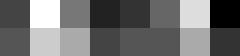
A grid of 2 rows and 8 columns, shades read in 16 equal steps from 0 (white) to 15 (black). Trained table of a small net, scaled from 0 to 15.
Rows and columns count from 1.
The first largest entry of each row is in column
8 8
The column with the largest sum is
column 8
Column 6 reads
9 10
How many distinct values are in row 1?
8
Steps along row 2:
down up up down same down up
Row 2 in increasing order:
3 5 5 10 10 10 11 12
